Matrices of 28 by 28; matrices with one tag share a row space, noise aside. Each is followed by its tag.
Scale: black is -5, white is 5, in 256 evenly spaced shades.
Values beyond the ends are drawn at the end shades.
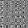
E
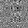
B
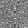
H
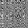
E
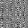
E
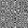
H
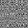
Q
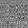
Q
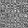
H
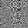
B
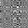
B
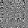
E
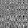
Q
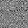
Q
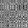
Q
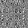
E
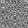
H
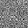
Q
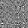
E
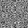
H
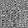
H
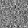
H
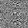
B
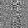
B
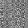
E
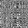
B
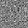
H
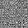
Q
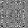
E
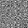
H
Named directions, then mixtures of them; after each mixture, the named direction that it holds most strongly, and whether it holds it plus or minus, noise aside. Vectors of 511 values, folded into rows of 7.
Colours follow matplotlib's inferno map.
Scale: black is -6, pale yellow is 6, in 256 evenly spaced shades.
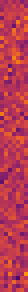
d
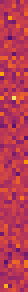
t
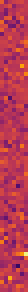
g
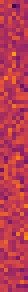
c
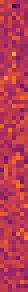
c, plus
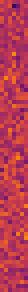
c, plus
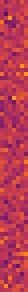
g, plus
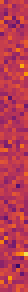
g, plus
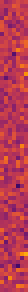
g, plus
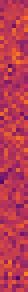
d, plus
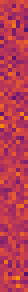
d, minus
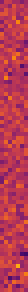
g, minus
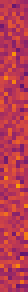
c, plus
